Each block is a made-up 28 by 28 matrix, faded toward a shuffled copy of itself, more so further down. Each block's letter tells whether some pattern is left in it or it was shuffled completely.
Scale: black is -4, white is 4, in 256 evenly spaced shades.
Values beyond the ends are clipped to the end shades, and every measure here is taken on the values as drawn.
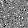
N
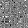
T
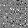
T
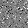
N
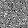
N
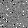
N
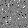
N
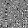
T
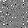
T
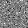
N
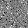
N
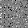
T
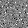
N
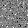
N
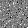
N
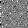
T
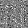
T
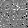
T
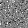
N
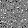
T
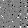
T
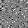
T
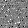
N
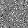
T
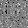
T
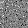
N
